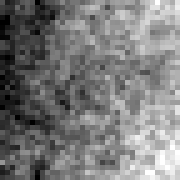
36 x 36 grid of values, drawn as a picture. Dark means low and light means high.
Ninth with the highest average: bottom right. Grain: blotchy. Slope: up to the right. Average level on the scale: 50%. Histogram: bell-shaped. Stripes: none.
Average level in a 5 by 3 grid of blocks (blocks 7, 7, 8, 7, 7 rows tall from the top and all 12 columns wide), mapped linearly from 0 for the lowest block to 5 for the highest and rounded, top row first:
034 / 023 / 023 / 124 / 135
